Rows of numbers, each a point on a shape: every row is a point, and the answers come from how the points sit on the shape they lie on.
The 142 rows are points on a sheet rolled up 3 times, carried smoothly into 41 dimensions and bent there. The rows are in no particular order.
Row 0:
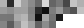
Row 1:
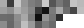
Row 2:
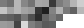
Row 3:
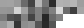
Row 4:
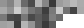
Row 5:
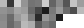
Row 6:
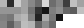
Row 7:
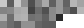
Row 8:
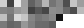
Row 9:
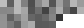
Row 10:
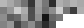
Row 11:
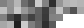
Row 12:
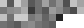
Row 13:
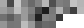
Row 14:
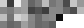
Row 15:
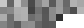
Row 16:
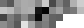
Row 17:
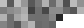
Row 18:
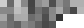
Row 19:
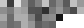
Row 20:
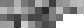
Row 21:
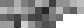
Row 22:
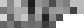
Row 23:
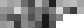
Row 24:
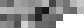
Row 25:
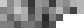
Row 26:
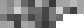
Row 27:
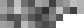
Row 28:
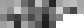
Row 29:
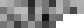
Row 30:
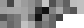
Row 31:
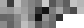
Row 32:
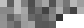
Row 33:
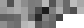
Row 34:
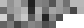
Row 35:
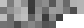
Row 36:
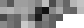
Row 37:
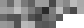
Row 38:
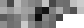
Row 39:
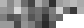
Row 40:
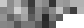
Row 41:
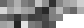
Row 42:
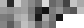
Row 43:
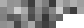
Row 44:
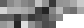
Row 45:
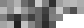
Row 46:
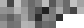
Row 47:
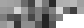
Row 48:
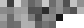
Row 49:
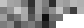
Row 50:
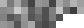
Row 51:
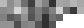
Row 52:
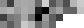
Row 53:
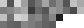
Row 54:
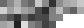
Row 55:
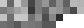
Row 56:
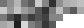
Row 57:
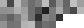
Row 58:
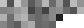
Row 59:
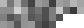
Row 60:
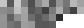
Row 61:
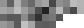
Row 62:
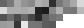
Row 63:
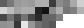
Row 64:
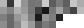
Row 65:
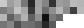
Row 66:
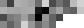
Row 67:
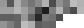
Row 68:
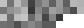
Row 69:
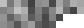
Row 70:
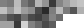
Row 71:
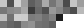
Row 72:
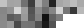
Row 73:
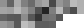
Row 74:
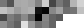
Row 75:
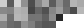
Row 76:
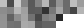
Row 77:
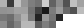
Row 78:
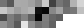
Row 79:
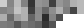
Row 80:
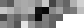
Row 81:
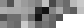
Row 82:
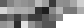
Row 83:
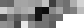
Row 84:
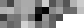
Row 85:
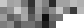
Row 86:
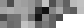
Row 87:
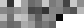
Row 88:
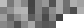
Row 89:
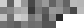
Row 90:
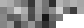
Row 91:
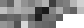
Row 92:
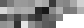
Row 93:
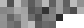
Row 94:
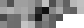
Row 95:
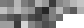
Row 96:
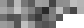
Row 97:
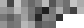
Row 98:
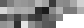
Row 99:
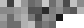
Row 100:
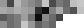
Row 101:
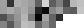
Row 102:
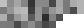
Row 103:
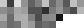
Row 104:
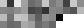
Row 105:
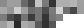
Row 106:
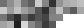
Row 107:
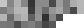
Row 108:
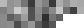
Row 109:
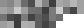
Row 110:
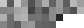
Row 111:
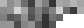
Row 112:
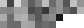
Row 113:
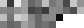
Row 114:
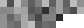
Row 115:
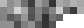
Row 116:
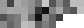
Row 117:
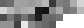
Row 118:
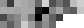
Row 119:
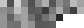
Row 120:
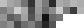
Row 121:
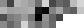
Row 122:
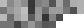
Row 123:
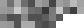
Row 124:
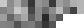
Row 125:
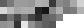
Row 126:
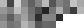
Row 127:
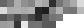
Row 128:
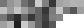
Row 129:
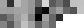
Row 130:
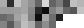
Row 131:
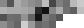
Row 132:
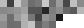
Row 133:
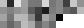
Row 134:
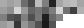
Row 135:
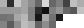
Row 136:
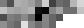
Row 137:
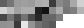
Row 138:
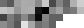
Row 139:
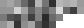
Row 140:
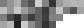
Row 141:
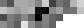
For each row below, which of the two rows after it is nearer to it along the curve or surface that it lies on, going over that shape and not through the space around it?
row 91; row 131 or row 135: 131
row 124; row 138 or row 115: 115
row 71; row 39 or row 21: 39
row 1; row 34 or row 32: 32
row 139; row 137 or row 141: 137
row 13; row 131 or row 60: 60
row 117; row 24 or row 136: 136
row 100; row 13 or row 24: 24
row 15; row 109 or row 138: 109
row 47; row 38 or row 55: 55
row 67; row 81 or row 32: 32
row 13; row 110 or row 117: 110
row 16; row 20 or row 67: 20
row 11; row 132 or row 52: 52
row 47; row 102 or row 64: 102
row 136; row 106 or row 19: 106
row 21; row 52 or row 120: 52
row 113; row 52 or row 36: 52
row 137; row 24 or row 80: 80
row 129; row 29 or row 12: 12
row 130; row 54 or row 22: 54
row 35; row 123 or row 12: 12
